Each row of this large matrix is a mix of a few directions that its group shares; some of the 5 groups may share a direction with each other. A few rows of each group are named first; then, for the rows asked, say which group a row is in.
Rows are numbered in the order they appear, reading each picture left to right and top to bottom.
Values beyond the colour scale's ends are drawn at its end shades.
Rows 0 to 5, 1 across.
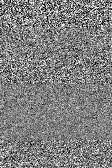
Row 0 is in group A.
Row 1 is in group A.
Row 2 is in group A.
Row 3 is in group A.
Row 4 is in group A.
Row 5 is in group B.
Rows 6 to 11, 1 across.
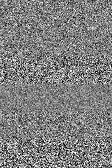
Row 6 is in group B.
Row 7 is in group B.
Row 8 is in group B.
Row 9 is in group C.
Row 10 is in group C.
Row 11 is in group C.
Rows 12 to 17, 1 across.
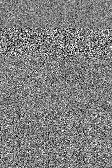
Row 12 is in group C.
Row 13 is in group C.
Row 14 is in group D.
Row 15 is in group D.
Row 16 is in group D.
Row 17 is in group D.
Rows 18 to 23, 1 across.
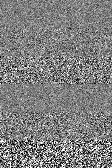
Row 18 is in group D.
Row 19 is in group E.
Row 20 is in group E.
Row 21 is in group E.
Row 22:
A
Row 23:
A
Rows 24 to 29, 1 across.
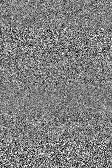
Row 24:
A
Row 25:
A
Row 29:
A
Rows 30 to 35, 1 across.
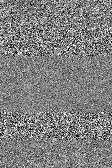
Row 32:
C
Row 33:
D
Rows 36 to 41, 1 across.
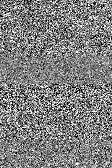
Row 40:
C
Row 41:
E
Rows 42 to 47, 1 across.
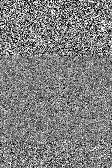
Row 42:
D
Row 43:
A
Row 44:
C
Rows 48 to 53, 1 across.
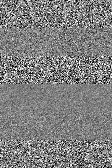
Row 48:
C
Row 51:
B
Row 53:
D
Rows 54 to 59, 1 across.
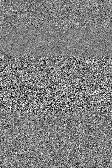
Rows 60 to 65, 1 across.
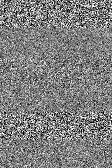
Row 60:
A
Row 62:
B
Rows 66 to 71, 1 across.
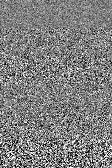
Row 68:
C
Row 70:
A
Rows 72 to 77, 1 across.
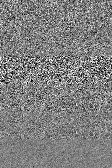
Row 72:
C
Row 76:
E
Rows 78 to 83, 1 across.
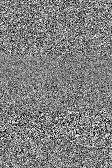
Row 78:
D
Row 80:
D
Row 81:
C
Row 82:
E
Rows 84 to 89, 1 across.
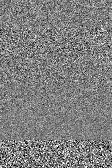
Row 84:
A
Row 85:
A
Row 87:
A
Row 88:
E
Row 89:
C
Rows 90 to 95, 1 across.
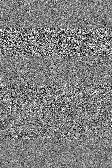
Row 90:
D
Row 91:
C
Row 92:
E
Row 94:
B
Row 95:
E
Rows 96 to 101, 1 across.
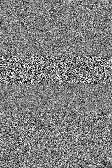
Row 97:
B
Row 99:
B
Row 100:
A
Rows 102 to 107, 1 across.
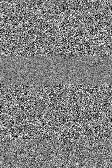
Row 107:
A
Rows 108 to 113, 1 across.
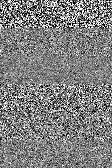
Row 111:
B
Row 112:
C
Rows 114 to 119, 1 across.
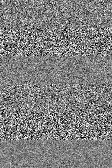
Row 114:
A
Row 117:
D
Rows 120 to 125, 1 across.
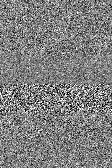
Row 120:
C
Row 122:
D
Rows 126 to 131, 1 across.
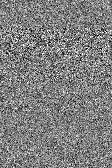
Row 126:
C
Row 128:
E
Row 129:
B
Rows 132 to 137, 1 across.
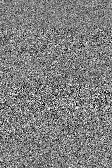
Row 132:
A
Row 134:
D
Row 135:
E
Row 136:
C
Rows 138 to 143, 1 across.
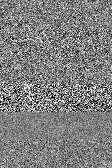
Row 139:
B
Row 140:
D
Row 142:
B
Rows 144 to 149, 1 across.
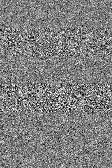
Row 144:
A
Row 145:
C
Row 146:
B
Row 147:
C
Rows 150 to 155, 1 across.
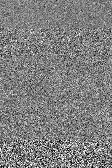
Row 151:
B
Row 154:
C
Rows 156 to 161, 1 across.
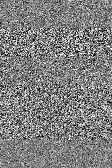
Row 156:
E
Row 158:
D
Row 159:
D
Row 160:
D
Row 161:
E
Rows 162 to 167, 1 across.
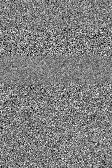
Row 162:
C
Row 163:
E
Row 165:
B
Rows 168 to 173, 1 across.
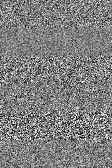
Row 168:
D
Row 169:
C
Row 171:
A
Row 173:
A
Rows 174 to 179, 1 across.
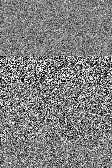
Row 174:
B
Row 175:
E
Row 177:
D
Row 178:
D
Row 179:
E
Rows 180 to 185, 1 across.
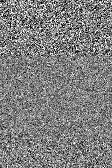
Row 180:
A
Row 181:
E
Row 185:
C
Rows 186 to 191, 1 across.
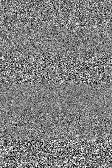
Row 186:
A
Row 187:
C
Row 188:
A
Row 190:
E
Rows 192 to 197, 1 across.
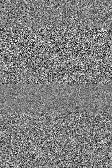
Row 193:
A
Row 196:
E
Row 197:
A
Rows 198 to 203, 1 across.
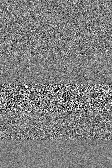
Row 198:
C
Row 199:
A
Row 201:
C
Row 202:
E
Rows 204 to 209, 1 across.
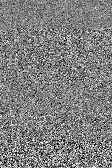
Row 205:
D
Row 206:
C
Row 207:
A
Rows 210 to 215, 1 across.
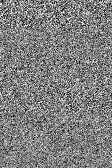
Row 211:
E
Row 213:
D
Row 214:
B
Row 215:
B
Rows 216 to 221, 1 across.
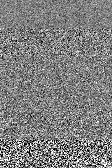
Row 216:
D
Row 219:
C
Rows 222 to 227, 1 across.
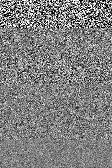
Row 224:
C
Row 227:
E
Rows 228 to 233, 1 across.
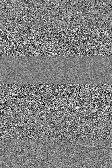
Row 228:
C
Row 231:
E
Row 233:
A
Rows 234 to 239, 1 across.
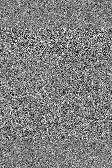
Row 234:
D
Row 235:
A
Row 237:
B
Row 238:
A
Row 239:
D
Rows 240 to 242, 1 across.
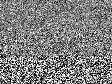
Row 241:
B
